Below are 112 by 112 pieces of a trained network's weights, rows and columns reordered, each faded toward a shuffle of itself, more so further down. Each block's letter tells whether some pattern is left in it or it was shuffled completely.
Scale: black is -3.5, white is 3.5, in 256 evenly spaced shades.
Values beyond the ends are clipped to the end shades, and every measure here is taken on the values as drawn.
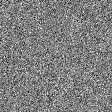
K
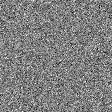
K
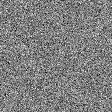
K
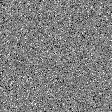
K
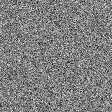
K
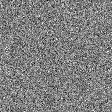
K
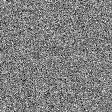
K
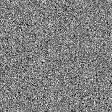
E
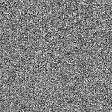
E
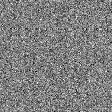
E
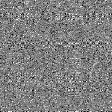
E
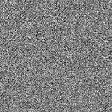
E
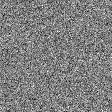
K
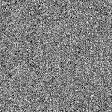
E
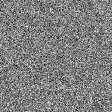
E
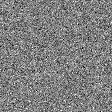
K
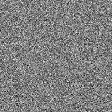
E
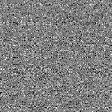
E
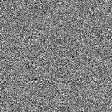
E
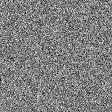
K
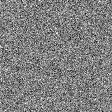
K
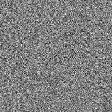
E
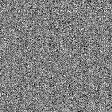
E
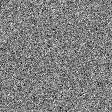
K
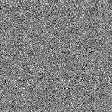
E
